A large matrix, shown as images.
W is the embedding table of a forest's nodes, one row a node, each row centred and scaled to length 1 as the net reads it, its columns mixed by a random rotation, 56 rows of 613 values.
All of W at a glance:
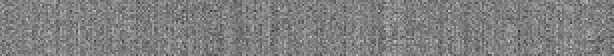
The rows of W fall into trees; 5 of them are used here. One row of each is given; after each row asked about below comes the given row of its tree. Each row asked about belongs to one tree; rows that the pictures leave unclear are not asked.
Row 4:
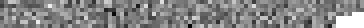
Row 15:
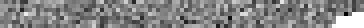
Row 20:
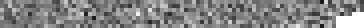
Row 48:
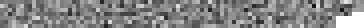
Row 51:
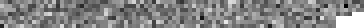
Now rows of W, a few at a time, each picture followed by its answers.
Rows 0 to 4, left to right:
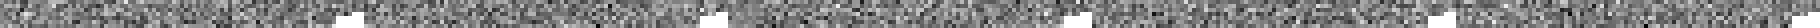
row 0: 15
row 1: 4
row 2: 15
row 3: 48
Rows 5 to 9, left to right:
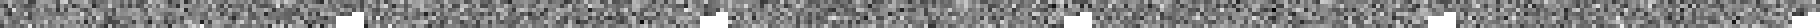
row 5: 20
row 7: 51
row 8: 51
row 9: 48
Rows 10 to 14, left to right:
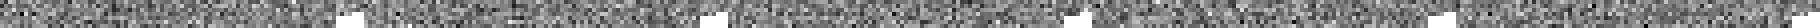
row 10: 4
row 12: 48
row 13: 20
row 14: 4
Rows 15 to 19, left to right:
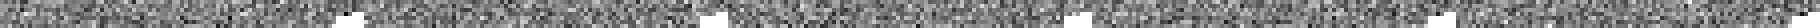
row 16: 51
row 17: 4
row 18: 15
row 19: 15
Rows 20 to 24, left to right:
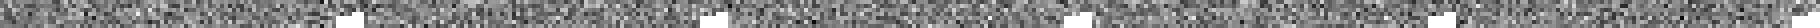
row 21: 4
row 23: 20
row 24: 48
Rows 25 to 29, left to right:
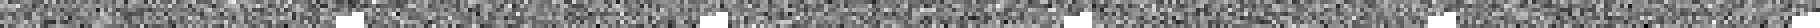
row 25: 51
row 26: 4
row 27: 48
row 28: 4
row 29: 4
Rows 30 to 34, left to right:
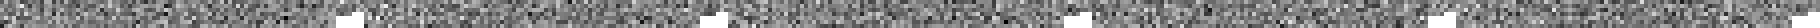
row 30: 48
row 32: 48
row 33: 4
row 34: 48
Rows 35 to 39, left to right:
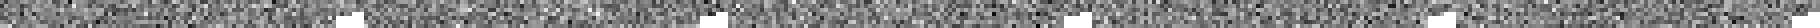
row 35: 4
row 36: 15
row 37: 20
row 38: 48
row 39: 48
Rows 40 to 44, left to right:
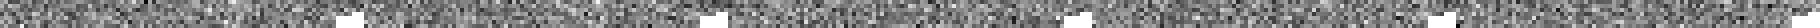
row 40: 51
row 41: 51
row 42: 4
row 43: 51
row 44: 48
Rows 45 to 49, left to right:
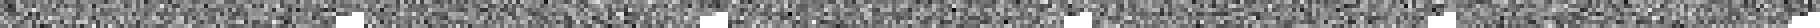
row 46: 51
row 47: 48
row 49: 15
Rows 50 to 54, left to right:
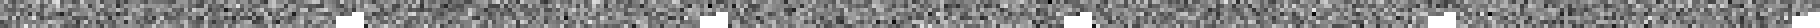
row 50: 48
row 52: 20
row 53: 51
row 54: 4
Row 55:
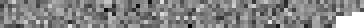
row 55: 4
